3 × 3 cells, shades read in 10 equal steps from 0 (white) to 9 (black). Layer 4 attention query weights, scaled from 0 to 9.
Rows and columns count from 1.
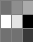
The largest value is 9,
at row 2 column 3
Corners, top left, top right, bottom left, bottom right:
5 3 5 7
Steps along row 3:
same up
